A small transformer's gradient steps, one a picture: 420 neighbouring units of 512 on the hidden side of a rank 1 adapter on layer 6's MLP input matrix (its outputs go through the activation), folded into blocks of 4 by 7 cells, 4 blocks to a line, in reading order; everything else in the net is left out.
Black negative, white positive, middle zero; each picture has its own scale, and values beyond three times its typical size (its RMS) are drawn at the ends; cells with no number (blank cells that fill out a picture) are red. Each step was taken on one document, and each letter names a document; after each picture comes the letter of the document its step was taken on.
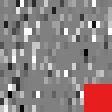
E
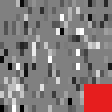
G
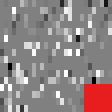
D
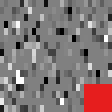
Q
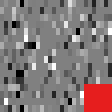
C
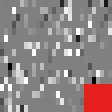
D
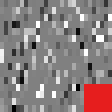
C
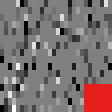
G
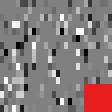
G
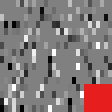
G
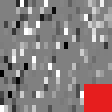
E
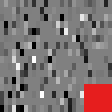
C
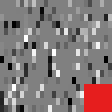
G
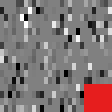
E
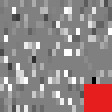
D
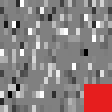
E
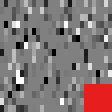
Q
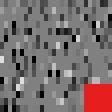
Q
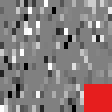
E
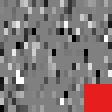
Q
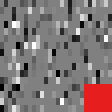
Q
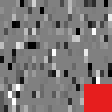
C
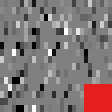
C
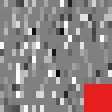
Q
